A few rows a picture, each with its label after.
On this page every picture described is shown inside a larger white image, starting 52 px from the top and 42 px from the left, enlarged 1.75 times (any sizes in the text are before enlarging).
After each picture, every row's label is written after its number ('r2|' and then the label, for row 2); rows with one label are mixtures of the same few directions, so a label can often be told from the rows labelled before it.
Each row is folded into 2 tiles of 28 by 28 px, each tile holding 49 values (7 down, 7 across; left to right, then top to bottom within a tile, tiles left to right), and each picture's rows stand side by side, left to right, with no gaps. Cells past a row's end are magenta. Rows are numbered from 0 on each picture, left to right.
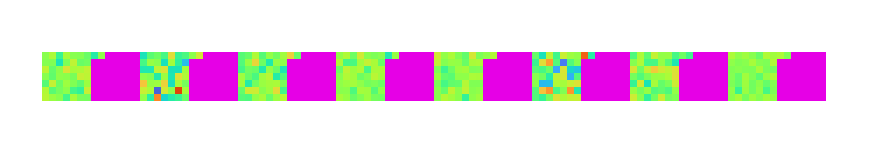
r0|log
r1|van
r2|log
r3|log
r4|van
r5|log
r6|log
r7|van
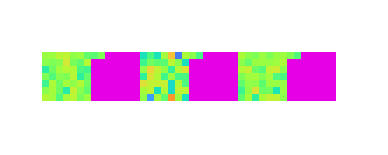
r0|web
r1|van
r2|van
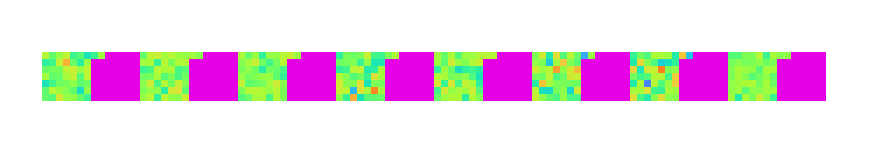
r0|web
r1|web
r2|log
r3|van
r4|log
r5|log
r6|log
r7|van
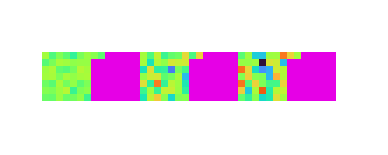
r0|web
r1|log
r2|web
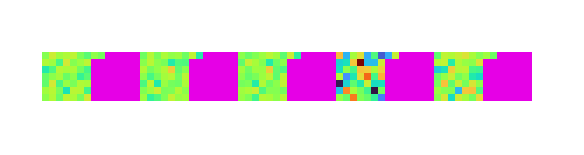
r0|web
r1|log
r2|log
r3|web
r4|web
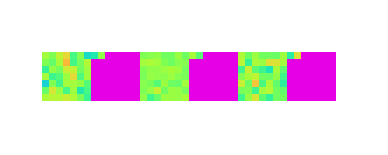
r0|web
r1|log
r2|log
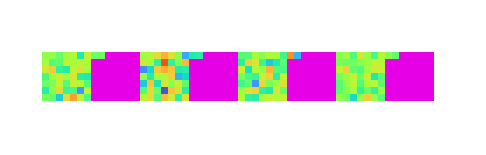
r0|van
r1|web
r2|log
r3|van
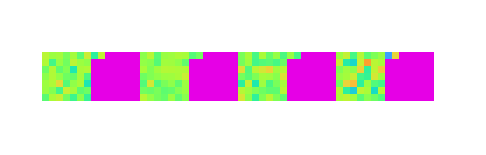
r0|log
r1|log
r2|log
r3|log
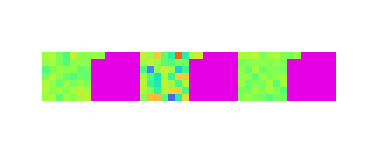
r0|web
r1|van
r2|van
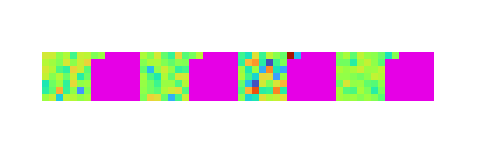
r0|van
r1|van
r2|log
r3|log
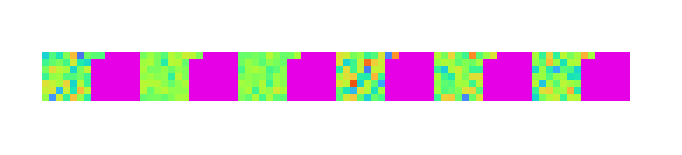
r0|van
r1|web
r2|van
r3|log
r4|van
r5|log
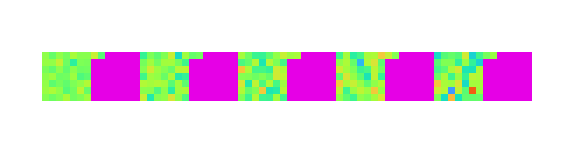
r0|log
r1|van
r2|web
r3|web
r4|van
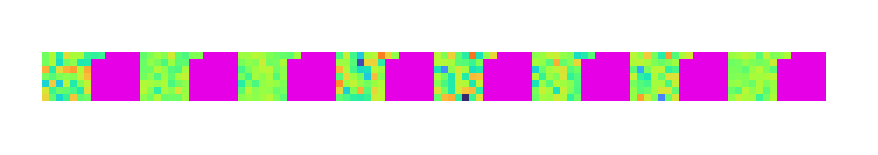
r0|log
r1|van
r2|web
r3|web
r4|van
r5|web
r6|van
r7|van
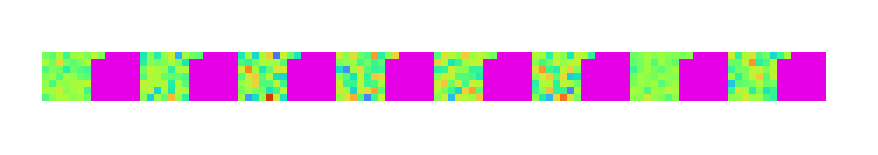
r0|log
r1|van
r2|van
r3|van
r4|web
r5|van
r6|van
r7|web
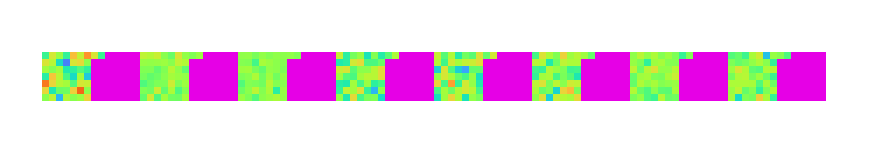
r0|web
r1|van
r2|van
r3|web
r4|log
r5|web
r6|log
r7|van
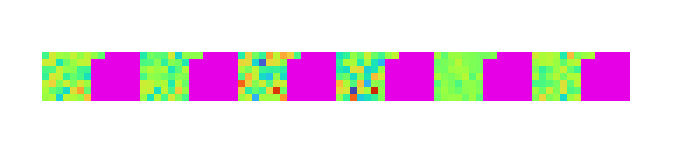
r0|web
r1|van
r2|web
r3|van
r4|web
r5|van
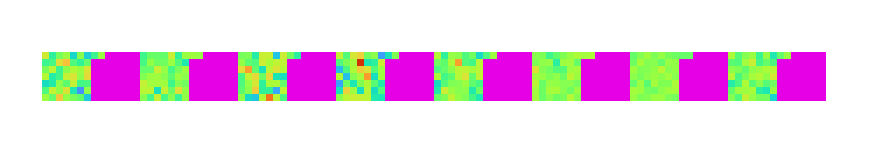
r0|web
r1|van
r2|van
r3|web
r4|web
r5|web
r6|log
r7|web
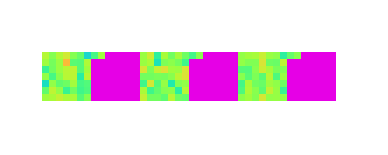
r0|web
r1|log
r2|web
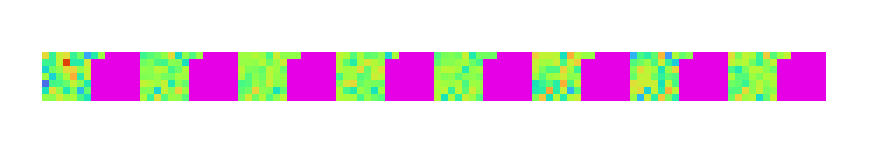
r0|web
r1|van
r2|van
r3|log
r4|van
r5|van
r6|van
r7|van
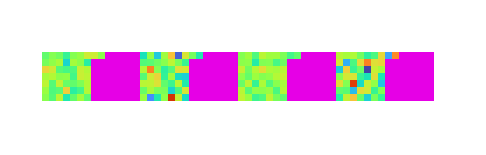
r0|web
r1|van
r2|log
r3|log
